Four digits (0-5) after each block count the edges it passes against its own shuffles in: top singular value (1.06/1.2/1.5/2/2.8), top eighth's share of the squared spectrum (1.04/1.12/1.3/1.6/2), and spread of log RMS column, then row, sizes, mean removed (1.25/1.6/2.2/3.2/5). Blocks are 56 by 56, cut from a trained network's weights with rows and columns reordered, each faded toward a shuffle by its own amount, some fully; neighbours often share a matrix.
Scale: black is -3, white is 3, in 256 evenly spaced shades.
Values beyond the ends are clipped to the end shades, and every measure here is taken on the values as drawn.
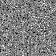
1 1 0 0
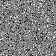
0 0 0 0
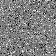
0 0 0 0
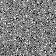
0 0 0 0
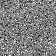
0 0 0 0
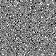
2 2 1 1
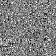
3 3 1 1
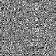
3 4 2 2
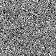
2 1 0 0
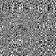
4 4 2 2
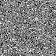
1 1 0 0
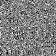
3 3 1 1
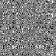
4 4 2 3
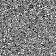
2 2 0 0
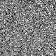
2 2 0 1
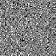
3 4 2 1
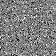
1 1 0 0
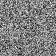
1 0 0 0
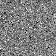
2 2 0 0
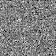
0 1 0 1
